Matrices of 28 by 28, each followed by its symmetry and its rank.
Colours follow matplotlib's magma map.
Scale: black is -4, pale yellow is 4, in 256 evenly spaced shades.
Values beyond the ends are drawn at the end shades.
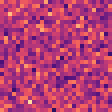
neither, full rank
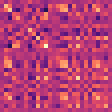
symmetric, rank three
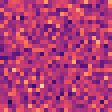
neither, full rank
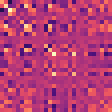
symmetric, rank three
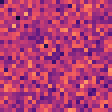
symmetric, full rank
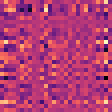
neither, rank three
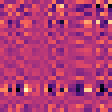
neither, rank two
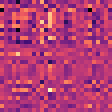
neither, rank three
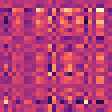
neither, rank two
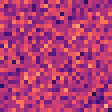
symmetric, full rank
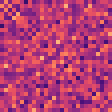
symmetric, full rank
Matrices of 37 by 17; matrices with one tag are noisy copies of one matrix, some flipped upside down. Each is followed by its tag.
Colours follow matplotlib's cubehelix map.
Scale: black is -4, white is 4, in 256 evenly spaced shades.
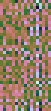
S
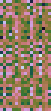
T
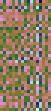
S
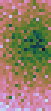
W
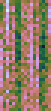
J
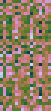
T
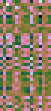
T
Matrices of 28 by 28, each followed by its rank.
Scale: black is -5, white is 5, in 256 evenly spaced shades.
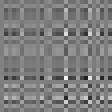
one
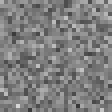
full rank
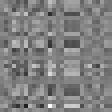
two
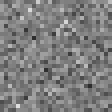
full rank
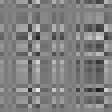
one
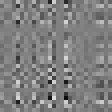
two
